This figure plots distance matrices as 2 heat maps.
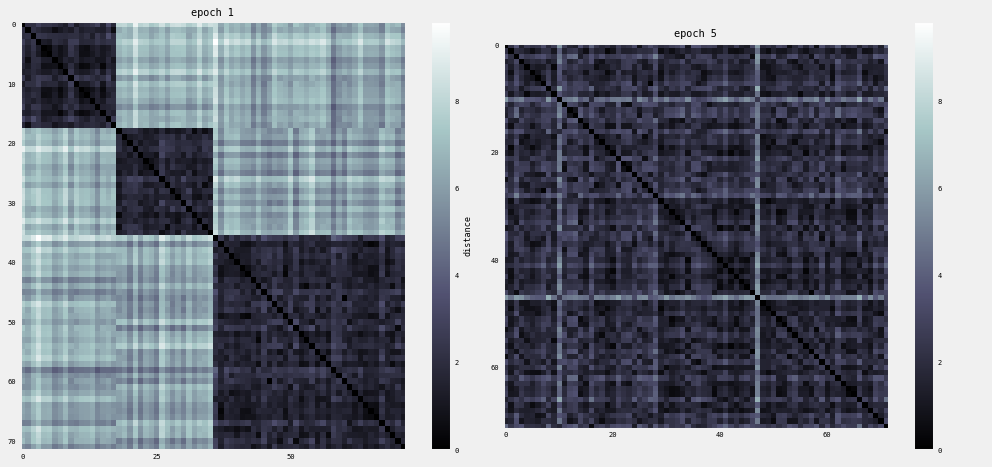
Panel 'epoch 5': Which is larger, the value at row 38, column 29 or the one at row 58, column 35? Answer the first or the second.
the second
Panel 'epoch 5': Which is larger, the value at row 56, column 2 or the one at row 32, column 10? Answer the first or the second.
the second
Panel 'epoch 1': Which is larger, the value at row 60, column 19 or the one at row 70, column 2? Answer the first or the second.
the second
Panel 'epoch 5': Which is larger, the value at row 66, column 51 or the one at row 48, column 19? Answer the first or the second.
the first
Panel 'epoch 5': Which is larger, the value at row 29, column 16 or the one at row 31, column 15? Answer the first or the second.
the first
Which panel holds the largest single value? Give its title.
epoch 1
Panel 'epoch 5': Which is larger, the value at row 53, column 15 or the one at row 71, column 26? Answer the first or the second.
the second
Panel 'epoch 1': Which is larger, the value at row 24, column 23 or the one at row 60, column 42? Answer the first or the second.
the second
